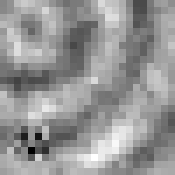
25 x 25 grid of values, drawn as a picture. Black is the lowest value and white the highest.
Mirror symmetry: none. Rings: centred on the top left. Roughest part: bottom left. Slope: none. Odd patch: rougher, in the bottom left.
